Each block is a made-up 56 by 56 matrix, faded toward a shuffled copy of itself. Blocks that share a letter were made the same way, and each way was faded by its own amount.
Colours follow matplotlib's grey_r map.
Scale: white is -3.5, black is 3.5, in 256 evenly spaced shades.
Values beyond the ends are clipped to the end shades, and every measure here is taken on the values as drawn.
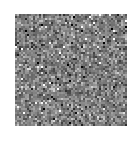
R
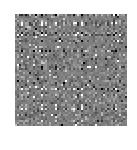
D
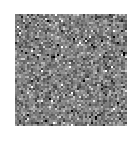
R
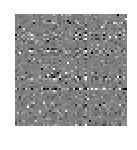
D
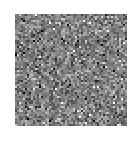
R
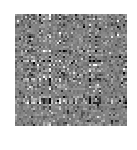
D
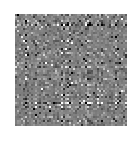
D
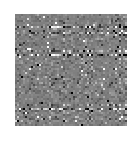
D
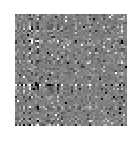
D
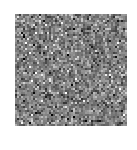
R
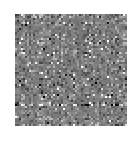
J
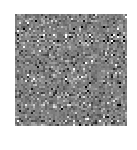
J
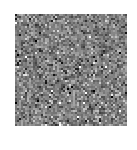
R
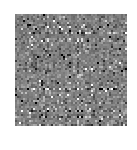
J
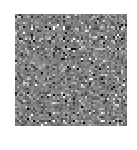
J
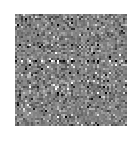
J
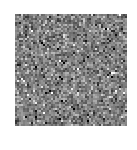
R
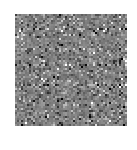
J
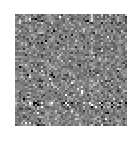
J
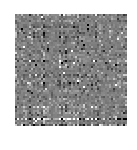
D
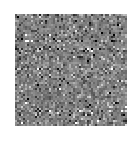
J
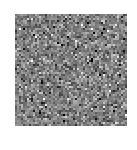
R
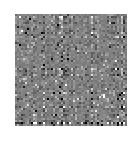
D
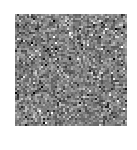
R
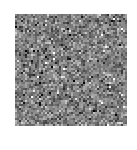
R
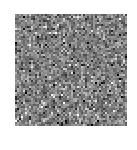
R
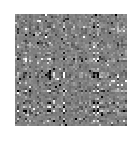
D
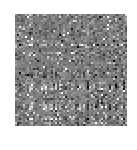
J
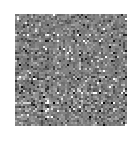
J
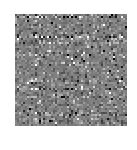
J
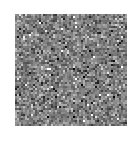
R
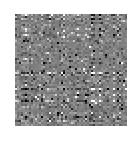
D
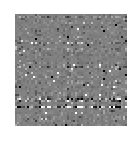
D
